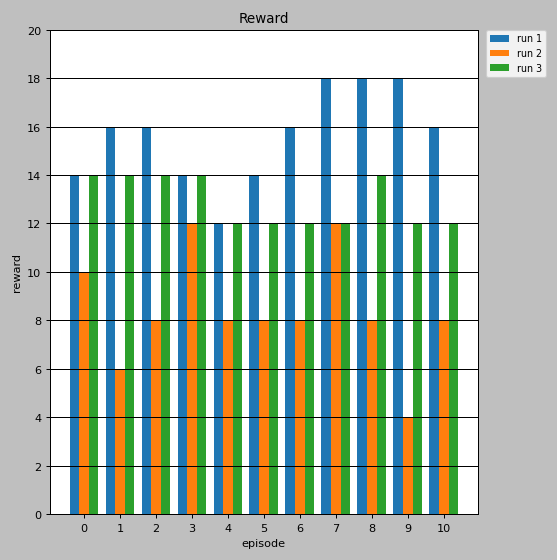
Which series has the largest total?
run 1
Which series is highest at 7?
run 1
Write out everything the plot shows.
Title: Reward
x-axis: episode, ticks 0 1 2 3 4 5 6 7 8 9 10
y-axis: reward, ticks 0 2 4 6 8 10 12 14 16 18 20
Legend: run 1, run 2, run 3
Values:
run 1: 14 16 16 14 12 14 16 18 18 18 16
run 2: 10 6 8 12 8 8 8 12 8 4 8
run 3: 14 14 14 14 12 12 12 12 14 12 12
